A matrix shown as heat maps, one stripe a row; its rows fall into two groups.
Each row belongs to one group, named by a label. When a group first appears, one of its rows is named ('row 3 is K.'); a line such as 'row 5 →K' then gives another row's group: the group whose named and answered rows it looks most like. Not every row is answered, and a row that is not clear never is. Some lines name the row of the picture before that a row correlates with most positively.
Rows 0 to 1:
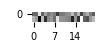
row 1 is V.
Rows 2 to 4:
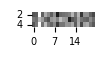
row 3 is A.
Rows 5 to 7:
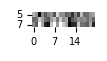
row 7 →A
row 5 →V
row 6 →A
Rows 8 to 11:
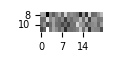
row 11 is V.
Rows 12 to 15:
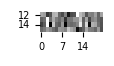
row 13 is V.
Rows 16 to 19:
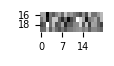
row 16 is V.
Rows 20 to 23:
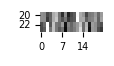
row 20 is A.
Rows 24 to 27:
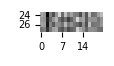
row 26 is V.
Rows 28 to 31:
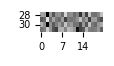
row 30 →V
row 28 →V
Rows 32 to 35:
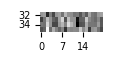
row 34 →A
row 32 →V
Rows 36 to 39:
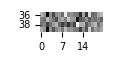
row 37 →A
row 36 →V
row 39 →V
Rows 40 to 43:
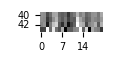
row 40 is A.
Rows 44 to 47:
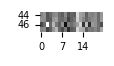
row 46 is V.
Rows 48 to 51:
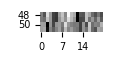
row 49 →A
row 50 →V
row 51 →V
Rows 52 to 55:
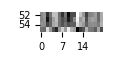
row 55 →A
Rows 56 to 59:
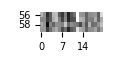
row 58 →V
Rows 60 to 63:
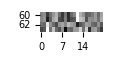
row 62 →A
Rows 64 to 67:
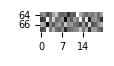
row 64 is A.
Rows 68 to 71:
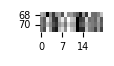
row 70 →A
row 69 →A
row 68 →V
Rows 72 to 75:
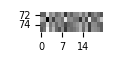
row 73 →V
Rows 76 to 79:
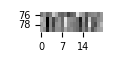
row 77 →V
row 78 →V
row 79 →V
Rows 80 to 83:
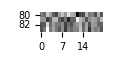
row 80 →A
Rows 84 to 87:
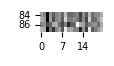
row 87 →V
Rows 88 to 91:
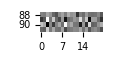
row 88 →A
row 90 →V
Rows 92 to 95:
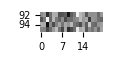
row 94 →V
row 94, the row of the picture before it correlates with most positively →90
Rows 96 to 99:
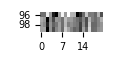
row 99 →V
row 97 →V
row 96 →A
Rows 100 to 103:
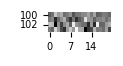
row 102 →V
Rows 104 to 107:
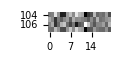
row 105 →V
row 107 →A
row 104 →A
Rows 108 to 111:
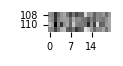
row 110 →V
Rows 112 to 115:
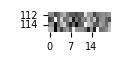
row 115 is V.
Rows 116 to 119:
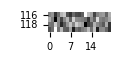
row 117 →V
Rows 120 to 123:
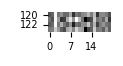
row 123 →A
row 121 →A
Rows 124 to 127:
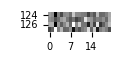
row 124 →V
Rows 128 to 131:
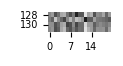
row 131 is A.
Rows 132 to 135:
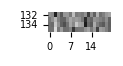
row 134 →A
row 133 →A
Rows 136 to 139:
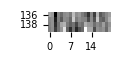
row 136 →V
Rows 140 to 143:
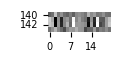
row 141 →V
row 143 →A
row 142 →V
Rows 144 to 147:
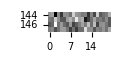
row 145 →A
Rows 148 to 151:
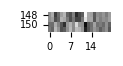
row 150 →A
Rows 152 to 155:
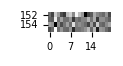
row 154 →V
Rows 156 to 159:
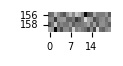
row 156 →A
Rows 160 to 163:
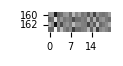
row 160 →V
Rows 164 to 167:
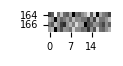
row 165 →V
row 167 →V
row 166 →A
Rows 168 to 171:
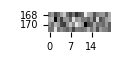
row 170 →A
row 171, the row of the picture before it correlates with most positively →164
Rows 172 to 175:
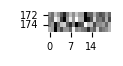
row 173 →A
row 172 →A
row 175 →V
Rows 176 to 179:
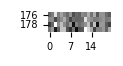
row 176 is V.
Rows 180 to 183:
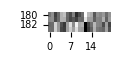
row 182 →A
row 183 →A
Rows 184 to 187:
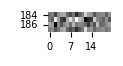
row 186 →V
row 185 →A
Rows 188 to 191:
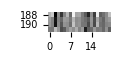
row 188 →V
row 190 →V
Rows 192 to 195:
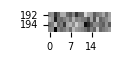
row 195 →V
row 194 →A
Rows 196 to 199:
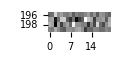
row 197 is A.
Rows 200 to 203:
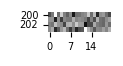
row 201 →V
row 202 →A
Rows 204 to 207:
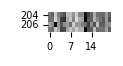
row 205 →A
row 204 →A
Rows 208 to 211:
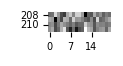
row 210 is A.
